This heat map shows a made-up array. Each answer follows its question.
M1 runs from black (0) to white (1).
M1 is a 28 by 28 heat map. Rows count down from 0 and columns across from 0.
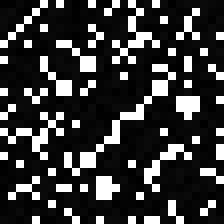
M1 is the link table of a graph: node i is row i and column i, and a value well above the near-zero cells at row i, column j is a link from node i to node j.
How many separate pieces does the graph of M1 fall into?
1
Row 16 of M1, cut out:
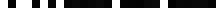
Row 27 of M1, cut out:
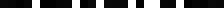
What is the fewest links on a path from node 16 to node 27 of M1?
1
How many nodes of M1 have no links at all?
0
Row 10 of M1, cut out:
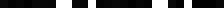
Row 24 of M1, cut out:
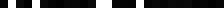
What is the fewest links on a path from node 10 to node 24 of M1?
3
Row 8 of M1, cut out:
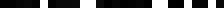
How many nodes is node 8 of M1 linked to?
7
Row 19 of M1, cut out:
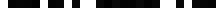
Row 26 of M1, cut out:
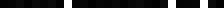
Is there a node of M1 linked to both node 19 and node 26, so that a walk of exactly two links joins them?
yes
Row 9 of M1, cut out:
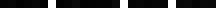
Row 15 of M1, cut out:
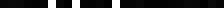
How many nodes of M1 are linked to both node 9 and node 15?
1
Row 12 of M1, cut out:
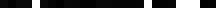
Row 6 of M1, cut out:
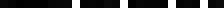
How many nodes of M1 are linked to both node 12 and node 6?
0
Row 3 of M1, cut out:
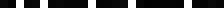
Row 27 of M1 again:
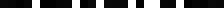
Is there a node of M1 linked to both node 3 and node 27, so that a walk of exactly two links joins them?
yes
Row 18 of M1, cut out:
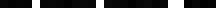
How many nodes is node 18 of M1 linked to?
5
